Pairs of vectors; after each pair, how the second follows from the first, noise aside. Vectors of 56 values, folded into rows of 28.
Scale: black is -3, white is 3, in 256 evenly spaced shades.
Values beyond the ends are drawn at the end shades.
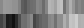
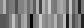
shuffled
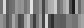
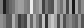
sign-scrambled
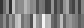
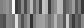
shuffled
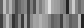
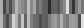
negated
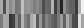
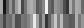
shuffled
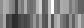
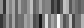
shuffled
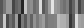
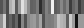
sign-scrambled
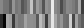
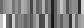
negated
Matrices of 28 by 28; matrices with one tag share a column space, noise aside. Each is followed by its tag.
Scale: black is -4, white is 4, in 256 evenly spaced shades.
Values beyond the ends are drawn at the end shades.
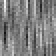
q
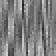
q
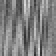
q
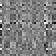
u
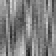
q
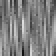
q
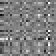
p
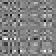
p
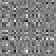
p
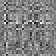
u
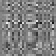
u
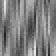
q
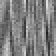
q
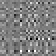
p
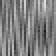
q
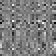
u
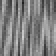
q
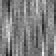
q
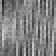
q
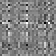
u
